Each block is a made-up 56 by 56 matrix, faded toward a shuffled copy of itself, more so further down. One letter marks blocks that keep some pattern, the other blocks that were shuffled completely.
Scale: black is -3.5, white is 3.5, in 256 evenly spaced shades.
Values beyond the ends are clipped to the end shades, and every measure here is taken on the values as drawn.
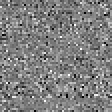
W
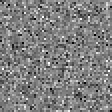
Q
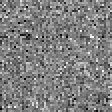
W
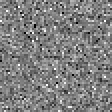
Q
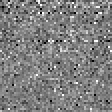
W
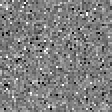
Q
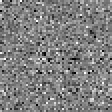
W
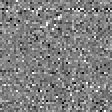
W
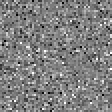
Q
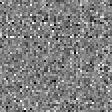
W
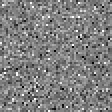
Q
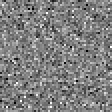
Q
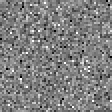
Q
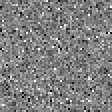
Q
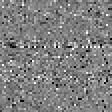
W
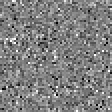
W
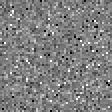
Q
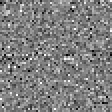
W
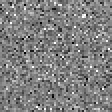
W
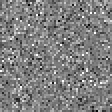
Q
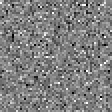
W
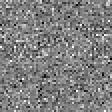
W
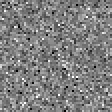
Q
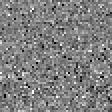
W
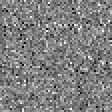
W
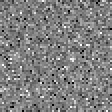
W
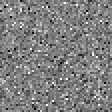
Q
